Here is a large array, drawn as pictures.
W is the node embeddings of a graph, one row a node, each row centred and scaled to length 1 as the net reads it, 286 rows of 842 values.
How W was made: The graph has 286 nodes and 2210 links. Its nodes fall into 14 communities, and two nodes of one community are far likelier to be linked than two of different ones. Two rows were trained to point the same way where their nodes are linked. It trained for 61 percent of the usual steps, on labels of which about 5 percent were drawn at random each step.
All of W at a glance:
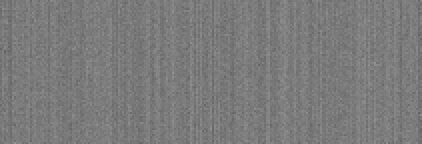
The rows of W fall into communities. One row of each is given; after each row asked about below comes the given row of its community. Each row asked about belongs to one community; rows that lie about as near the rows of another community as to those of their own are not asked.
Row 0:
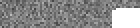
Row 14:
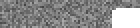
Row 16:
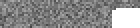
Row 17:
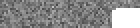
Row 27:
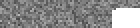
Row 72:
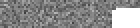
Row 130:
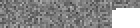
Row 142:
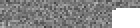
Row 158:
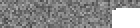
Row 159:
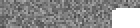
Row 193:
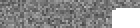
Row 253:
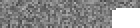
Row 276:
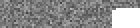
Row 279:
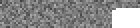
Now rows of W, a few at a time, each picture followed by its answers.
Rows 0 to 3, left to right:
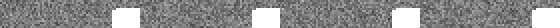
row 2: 27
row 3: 0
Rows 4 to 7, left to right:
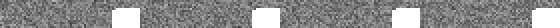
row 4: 279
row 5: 14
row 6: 16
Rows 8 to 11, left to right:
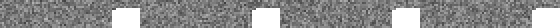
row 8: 0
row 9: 253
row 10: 142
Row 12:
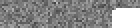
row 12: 279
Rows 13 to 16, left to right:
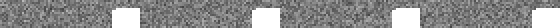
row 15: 130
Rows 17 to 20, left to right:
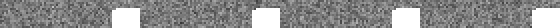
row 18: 158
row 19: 158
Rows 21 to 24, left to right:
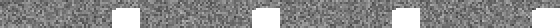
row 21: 279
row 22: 158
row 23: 142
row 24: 279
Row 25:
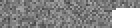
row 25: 253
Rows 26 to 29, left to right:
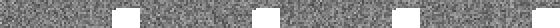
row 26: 158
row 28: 27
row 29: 193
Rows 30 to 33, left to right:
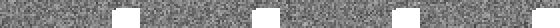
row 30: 158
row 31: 276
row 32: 142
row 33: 14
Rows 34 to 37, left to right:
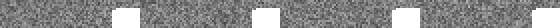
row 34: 279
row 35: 27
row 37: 130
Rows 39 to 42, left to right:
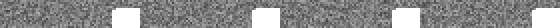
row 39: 159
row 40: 159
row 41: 159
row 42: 159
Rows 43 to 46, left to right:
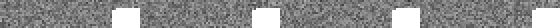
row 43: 193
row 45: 276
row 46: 17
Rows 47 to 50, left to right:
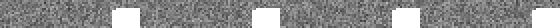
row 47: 17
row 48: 17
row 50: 276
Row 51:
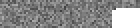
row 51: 72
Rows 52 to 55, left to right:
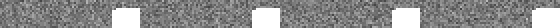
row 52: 279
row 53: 193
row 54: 193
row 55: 193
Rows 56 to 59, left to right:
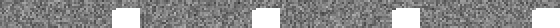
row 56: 279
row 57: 130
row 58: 193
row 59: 14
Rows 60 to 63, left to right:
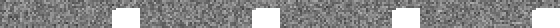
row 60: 72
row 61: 17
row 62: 158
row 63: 16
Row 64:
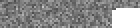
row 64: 27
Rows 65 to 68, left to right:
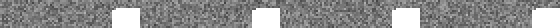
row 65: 130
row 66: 253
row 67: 17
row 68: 253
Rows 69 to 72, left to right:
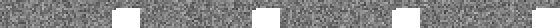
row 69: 0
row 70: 130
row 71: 14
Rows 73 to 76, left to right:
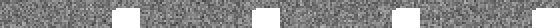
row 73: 279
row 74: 17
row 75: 16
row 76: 72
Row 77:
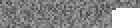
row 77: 72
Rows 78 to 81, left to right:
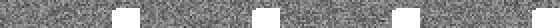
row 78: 16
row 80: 27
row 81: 158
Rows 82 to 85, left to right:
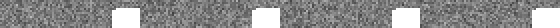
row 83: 142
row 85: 276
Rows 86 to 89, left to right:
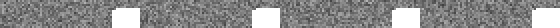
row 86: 16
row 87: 14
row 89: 27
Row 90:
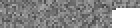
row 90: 130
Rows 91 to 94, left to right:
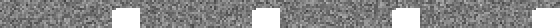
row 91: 276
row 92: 142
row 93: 159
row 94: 72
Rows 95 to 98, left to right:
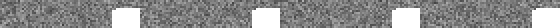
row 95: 27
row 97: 193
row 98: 276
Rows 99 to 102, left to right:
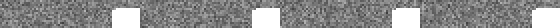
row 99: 17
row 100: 14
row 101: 279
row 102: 14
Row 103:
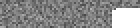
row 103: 279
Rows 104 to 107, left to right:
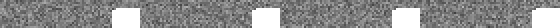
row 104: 14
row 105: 27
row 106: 0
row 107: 142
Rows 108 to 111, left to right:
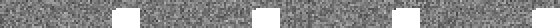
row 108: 14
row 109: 276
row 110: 253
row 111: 193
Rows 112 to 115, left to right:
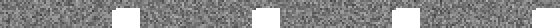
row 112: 130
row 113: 14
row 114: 16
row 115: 158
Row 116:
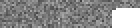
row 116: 16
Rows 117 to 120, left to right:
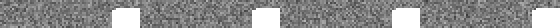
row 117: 142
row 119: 14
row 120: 158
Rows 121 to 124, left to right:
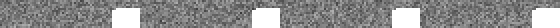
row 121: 279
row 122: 130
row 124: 16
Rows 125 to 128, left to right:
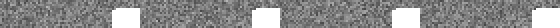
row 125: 193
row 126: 142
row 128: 142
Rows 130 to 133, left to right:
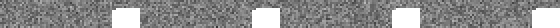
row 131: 158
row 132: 17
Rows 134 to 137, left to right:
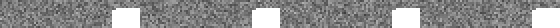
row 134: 193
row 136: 279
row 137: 193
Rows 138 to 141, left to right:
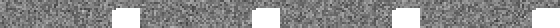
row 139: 159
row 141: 130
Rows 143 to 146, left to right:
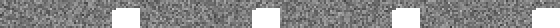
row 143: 193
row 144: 17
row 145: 130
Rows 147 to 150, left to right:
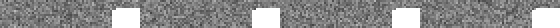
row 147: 72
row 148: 276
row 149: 17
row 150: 130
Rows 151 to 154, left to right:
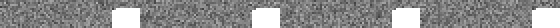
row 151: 193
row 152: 159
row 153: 72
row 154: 16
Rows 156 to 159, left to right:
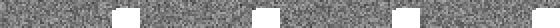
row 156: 158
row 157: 193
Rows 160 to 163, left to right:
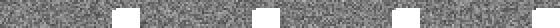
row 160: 276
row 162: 159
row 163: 0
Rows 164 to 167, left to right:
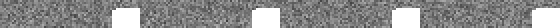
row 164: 130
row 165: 142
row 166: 158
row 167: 159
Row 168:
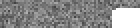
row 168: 159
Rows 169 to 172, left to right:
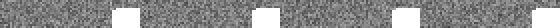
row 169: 158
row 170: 279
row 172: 253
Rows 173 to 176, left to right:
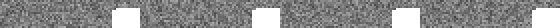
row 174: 17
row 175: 130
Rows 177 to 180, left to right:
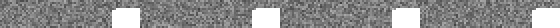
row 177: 279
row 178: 159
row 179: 14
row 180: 279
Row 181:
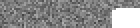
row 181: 276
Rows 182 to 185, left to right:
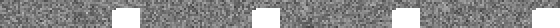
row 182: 27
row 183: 130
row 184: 253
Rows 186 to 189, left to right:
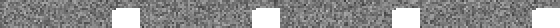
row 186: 276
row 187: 193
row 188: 27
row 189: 276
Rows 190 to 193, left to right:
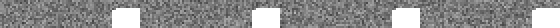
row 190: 130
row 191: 16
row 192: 159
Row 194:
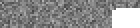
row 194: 253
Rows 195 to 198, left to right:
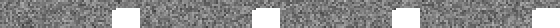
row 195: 253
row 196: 253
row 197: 14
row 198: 17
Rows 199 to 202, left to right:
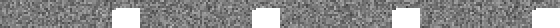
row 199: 16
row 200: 27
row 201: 72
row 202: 130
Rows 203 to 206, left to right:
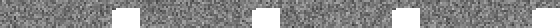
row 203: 142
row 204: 0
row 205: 72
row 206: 279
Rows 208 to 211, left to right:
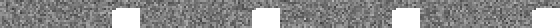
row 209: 142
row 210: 159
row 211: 27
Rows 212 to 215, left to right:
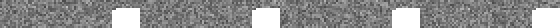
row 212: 142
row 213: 158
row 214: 14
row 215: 27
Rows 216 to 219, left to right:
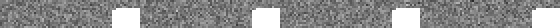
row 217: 14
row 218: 16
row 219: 0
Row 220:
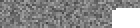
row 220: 276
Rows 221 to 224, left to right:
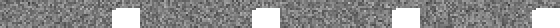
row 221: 279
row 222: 279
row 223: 17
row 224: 253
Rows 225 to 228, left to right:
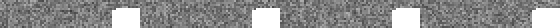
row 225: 158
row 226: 253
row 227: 27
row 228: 27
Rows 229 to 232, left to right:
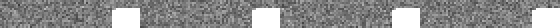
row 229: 17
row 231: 193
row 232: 142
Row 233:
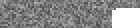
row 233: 14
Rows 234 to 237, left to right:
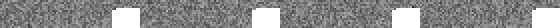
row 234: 0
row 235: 142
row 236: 27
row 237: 158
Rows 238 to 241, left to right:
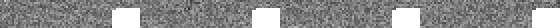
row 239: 0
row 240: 0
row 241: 72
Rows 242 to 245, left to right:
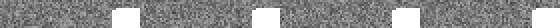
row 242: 14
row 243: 14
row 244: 27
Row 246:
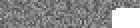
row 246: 158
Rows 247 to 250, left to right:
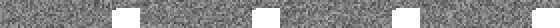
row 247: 130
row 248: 279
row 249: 142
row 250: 130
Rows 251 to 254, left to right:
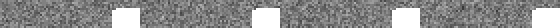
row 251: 130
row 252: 0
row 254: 253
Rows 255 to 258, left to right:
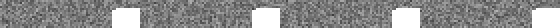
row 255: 130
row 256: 193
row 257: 158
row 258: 276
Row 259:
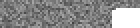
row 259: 16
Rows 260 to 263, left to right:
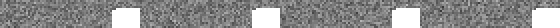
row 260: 142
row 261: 193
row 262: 16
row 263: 0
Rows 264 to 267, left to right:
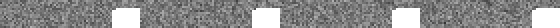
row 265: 27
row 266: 159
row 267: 0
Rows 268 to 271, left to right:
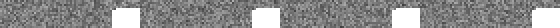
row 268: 130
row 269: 193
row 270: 14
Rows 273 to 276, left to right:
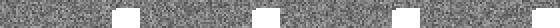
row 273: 14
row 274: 158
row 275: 142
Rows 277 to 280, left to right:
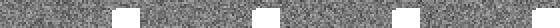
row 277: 17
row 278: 14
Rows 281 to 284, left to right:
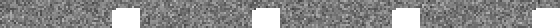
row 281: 0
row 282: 253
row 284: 72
